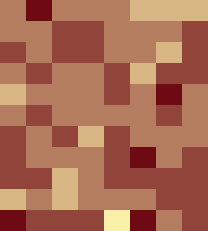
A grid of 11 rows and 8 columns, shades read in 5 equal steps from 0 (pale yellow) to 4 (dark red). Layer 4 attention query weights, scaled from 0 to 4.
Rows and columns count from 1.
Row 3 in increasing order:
1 2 2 2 3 3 3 3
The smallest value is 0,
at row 11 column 5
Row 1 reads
2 4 2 2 2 1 1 1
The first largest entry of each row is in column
2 3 1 2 7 2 1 6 1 7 1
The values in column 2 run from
2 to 4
